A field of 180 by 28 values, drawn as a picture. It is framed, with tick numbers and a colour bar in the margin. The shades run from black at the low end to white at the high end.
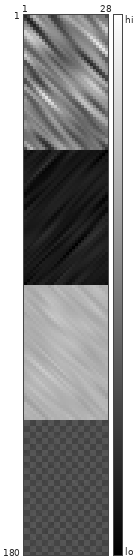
It is made of 4 by 1 panels. Panel 1,1: middling, slanting down to the right, strong in contrast. Panel 2,1: very low, slanting up to the right, faint in contrast. Panel 3,1: high, slanting down to the right, faint in contrast. Panel 4,1: low, checkered, faint in contrast.
